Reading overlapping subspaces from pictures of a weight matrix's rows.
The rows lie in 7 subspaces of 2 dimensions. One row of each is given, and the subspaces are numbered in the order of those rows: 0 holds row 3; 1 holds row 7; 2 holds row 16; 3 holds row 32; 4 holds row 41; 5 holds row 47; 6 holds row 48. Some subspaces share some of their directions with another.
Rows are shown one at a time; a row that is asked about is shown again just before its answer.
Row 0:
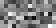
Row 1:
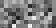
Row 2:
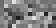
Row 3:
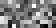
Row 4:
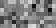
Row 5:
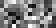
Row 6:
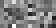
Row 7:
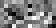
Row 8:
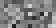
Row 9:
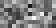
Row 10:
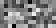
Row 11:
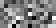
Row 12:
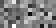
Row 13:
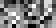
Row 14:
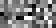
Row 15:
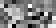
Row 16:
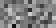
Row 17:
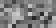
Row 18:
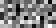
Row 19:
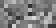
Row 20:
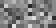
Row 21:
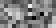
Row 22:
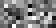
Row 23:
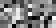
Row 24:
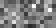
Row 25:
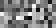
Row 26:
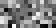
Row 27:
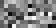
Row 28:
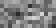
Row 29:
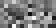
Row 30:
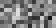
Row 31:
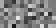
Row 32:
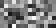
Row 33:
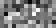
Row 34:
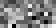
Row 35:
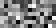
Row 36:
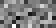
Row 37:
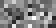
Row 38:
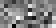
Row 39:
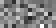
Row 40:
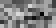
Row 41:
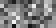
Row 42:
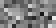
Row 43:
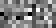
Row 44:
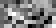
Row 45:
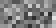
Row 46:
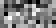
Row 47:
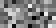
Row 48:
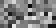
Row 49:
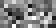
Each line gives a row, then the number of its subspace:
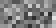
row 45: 3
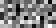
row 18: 6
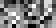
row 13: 4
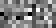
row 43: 5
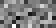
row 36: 2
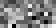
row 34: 0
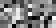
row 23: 6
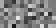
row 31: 1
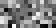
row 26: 0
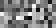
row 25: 5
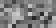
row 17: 6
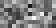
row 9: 2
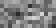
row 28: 2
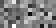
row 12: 1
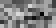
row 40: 2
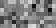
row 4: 4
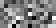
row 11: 2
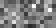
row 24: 4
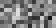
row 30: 6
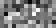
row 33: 3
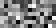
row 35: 0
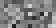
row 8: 3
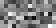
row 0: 6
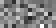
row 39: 1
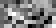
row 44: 1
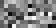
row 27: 6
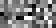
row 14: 5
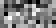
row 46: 3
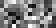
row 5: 4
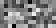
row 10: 3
